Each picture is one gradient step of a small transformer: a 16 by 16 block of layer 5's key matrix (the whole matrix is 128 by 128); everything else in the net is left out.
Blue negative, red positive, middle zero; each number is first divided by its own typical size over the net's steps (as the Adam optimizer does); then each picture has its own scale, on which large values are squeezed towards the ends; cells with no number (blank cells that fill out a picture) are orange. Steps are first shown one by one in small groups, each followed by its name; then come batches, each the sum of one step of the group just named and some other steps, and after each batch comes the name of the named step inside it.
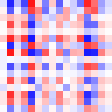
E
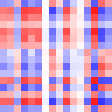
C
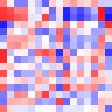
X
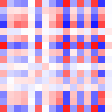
C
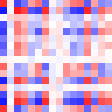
X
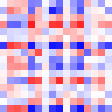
X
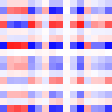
X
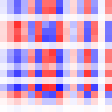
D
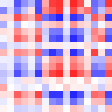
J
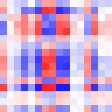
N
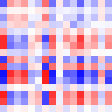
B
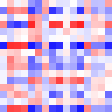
J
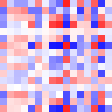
J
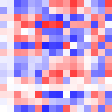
J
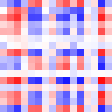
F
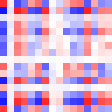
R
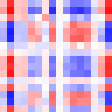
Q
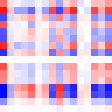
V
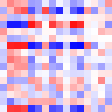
F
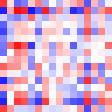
R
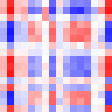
Q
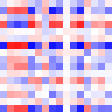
F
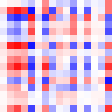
F
